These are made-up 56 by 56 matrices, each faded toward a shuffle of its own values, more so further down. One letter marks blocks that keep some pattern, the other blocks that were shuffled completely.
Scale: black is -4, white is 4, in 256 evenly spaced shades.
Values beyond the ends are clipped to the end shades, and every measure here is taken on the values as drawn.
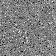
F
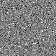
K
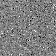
K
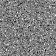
K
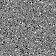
F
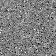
F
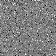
K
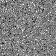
K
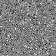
K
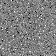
F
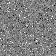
F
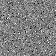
F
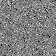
F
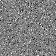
K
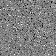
F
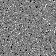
F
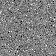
F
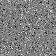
F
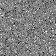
F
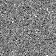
F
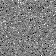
K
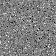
F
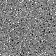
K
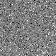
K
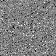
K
